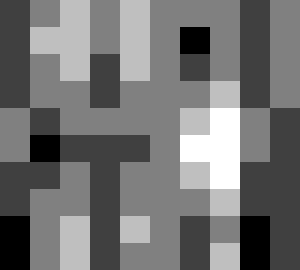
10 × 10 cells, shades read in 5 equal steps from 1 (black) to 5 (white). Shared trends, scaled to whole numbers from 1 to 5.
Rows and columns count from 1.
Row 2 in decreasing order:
4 4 4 3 3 3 3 2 2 1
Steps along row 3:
up up down up down down up down up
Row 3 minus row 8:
0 0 1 0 1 0 -1 -1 0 1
